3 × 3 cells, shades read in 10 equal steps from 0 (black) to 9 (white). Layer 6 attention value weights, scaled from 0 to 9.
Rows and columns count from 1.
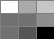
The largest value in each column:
9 6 7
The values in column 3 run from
0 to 7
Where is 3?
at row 3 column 2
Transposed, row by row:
9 4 4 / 6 4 3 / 7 5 0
